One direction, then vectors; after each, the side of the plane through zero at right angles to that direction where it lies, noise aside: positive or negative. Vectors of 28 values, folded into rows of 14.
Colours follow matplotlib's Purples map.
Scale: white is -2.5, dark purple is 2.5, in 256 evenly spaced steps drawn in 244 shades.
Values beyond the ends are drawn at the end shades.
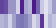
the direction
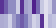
positive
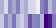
negative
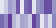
negative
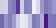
negative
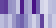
positive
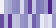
negative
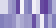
negative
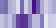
positive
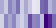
negative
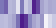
positive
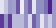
negative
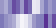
negative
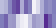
negative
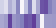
negative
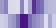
positive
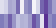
negative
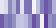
negative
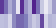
positive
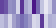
positive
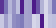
positive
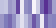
negative
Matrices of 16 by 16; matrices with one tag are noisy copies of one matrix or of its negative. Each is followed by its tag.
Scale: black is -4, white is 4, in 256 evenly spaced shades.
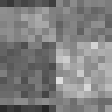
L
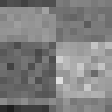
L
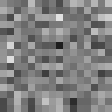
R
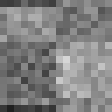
L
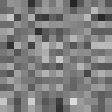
R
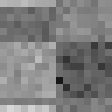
L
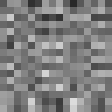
R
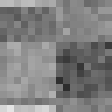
L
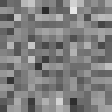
R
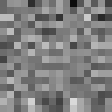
R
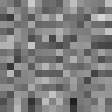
R
